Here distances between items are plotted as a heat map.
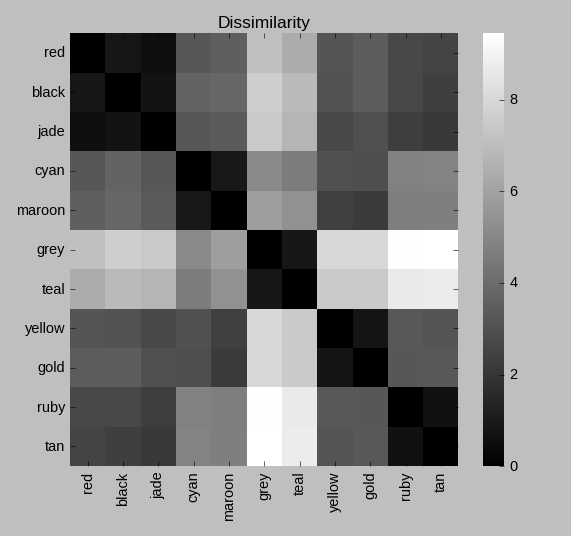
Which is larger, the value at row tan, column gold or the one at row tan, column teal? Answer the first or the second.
the second
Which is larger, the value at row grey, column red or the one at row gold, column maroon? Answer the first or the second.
the first
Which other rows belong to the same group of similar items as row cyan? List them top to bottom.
maroon
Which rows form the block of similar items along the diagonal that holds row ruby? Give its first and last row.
ruby to tan
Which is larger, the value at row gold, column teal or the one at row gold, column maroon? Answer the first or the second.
the first
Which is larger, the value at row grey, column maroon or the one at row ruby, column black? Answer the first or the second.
the first
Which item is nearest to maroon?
cyan
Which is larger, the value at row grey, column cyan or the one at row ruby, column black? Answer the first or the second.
the first
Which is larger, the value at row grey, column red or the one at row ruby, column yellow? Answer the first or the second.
the first
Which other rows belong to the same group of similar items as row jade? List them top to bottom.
red, black
